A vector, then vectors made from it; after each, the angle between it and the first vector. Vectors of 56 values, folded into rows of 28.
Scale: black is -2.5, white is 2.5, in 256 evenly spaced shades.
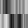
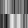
nearly opposite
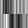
nearly parallel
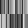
partly aligned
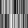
partly opposed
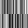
partly aligned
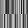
orthogonal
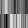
nearly opposite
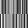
orthogonal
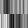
nearly parallel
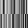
orthogonal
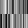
partly opposed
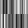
partly aligned
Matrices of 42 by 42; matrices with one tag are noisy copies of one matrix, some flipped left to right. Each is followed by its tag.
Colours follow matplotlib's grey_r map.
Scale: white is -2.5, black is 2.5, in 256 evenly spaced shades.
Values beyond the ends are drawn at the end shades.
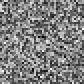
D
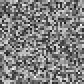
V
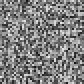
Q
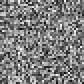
Q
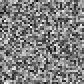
V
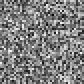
Q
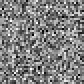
Q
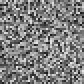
D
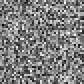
Q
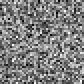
D
